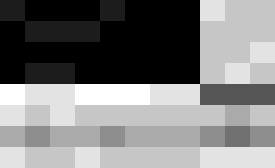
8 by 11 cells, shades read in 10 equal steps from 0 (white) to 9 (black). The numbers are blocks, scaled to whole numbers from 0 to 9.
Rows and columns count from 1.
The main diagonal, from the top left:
8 8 9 9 0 2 3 2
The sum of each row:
75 75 77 75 22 21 39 17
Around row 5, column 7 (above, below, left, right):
9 2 0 1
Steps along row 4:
down same up same same same same down down up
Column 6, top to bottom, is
9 9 9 9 0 2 3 2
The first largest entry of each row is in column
2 1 1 1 9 10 10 2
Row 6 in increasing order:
1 1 2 2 2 2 2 2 2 2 3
